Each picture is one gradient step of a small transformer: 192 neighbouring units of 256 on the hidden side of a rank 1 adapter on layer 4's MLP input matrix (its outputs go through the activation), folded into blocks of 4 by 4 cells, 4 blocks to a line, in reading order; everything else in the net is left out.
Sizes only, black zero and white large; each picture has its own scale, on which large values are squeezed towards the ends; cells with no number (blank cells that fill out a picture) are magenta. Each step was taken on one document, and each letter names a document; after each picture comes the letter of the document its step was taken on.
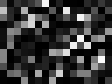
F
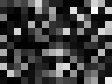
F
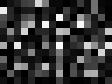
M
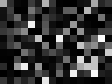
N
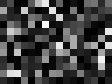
F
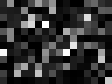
F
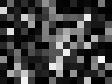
M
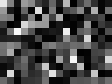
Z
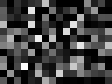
N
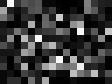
N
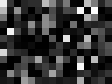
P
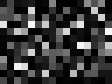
N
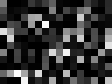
F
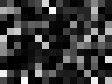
P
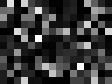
Z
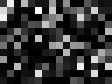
Z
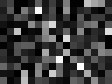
Z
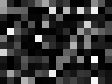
P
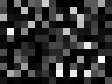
F
